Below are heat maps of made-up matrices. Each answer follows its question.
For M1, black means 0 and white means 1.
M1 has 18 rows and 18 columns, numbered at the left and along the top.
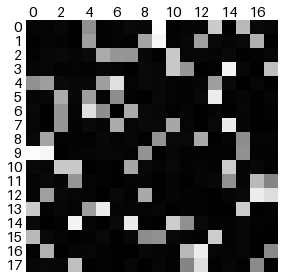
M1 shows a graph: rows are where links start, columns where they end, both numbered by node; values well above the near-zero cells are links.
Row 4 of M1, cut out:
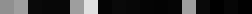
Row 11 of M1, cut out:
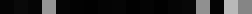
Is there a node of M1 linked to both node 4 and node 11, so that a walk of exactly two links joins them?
no
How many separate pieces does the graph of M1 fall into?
1
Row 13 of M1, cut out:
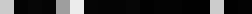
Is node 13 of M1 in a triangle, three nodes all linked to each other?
yes
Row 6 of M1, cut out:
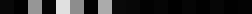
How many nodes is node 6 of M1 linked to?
4
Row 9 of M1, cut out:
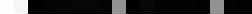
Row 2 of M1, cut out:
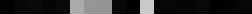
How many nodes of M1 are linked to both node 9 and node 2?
0
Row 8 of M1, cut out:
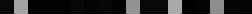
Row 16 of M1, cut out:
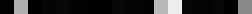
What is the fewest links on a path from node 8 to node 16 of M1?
2
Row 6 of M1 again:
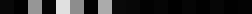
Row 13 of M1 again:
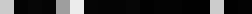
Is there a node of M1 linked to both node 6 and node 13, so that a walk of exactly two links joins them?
yes
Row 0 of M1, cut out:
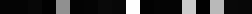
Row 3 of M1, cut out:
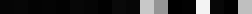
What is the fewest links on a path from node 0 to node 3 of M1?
5
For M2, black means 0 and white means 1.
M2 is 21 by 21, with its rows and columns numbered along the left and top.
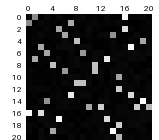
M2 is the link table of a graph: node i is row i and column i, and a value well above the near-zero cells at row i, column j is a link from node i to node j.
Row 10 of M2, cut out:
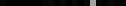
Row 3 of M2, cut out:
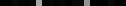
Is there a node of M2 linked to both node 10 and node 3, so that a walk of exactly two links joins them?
no
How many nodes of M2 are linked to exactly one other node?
4
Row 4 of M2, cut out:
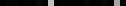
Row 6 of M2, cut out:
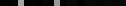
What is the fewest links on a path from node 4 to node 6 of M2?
4
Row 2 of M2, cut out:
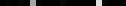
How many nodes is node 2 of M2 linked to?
2
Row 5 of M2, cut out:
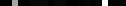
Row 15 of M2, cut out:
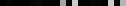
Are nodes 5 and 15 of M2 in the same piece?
no
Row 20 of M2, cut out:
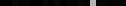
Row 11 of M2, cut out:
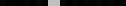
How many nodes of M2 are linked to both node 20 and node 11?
0
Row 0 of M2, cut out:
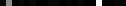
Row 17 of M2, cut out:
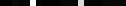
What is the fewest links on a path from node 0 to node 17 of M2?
4
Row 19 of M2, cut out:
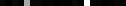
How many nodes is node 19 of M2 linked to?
2
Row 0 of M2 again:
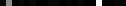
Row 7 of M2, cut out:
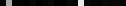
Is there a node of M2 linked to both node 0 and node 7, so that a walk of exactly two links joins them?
yes
